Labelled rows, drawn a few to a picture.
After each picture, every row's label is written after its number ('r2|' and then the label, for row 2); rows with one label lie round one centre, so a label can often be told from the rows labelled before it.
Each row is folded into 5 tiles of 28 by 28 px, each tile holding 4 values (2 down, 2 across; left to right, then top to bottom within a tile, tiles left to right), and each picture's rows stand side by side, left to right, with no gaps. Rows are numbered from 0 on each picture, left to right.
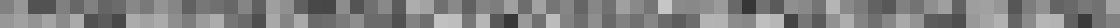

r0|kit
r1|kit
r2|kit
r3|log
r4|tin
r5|kit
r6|kit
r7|kit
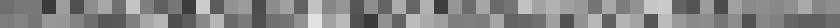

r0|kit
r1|kit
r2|log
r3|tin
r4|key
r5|tin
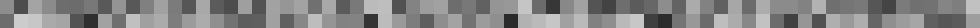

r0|log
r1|kit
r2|key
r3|key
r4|kit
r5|log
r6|kit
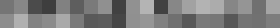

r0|kit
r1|tin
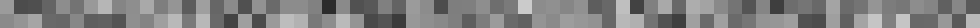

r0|tin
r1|log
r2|kit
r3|tin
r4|kit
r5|kit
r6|log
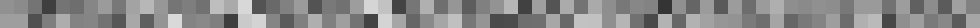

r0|kit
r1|key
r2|key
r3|log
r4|log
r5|tin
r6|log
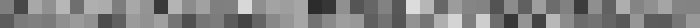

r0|tin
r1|tin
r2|kit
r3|log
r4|tin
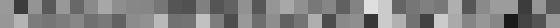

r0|tin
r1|kit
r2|key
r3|log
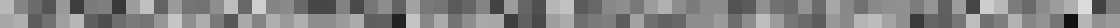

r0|kit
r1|log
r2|kit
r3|kit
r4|tin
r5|kit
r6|log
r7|key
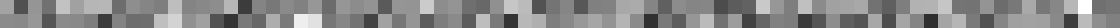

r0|tin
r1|log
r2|log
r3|key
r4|log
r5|tin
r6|key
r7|key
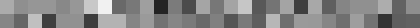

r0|key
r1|tin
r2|tin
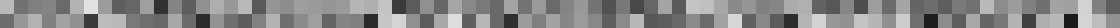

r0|key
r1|tin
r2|key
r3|log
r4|kit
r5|key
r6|log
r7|key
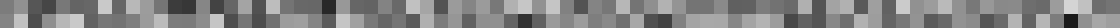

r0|kit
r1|kit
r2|kit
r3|tin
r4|tin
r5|kit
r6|tin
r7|key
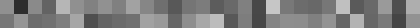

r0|tin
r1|kit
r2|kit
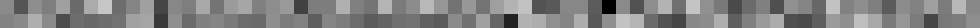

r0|tin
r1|tin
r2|tin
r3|key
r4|kit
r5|kit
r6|log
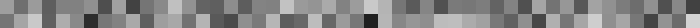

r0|log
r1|log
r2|key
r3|log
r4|log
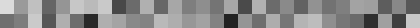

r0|key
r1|log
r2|log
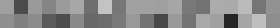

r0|tin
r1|key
